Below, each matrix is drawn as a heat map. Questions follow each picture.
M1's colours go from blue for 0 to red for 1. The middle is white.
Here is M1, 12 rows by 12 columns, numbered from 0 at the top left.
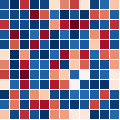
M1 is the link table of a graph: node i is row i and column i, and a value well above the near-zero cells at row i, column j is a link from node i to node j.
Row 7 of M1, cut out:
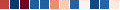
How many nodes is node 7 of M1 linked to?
6
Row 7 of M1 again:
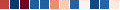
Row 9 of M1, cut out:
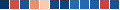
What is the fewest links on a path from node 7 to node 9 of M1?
3
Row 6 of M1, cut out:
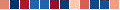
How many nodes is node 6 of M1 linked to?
6
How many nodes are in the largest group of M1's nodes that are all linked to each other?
7
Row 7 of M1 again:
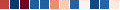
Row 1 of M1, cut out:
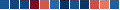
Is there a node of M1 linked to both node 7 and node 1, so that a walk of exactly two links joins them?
no
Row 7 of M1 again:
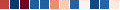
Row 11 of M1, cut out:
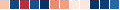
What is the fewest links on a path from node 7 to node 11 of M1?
1
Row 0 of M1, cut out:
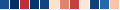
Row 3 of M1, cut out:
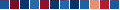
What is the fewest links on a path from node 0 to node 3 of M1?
3
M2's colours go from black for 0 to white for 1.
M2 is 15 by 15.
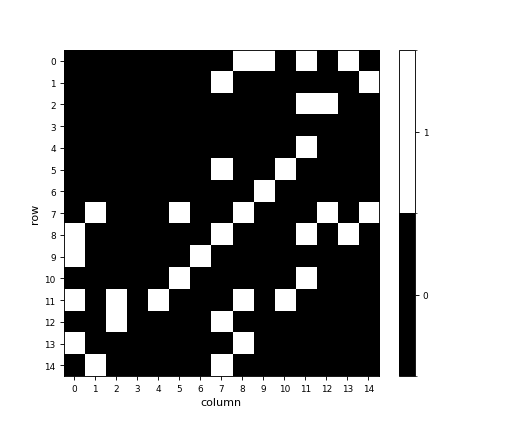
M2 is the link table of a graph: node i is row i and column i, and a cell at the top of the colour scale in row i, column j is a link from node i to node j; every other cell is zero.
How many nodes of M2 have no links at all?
1
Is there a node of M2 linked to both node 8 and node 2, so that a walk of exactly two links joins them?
yes
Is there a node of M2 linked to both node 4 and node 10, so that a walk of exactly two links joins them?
yes
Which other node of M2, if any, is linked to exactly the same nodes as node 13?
none
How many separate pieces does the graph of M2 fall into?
2
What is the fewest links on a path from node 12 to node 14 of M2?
2
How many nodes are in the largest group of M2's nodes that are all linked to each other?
3
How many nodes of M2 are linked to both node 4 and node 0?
1
